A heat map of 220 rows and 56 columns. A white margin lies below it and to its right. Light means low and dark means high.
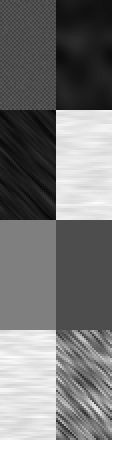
It is made of 4 by 2 panels. Panel 1,1: high, checkered, faint in contrast. Panel 1,2: very high, smooth, faint in contrast. Panel 2,1: very high, slanting down to the right, faint in contrast. Panel 2,2: very low, streaked across, faint in contrast. Panel 3,1: middling, flat. Panel 3,2: high, flat. Panel 4,1: very low, streaked across, faint in contrast. Panel 4,2: middling, slanting down to the right, strong in contrast.
